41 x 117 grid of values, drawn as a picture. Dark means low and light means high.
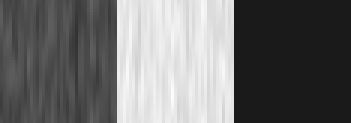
The table splits into one row of 3 panels. Panel 1,1: low, streaked downward, faint in contrast. Panel 1,2: very high, streaked downward, faint in contrast. Panel 1,3: very low, flat.
